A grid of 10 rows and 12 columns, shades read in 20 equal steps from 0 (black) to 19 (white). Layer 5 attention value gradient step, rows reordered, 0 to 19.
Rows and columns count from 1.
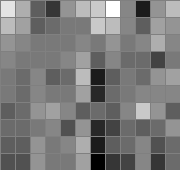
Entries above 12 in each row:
6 3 1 0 1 0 1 0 1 0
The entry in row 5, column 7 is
2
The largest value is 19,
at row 1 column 8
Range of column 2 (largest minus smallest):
7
